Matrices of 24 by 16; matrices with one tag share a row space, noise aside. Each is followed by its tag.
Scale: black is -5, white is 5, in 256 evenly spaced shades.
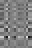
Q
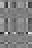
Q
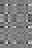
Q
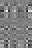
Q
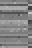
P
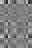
Q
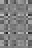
Q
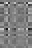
Q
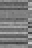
P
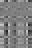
Q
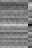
P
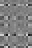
Q
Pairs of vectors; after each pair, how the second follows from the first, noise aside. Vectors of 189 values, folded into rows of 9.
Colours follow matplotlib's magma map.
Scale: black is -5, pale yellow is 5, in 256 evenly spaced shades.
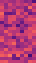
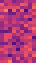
wrapped around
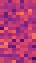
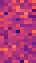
wrapped around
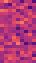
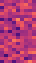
reversed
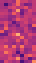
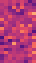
wrapped around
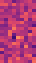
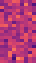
wrapped around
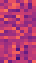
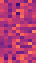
reversed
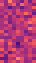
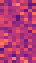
reversed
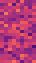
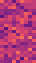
reversed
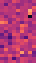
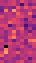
reversed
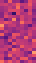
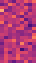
reversed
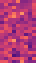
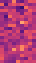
reversed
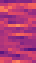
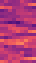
wrapped around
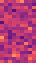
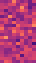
wrapped around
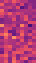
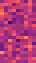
wrapped around
